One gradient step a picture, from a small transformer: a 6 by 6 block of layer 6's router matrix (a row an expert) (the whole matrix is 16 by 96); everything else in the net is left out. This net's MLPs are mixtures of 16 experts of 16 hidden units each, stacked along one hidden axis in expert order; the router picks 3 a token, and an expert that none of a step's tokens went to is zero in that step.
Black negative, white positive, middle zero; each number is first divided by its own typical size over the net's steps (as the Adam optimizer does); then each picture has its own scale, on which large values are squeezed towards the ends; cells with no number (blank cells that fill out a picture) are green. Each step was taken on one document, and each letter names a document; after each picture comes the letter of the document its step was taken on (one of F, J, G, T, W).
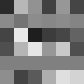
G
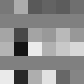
G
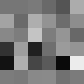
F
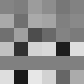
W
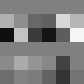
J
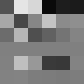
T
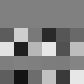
W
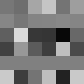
G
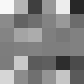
T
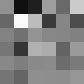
T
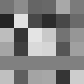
G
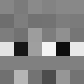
W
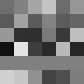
G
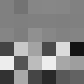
W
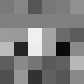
F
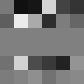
T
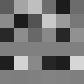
T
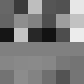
J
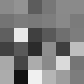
F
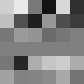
T
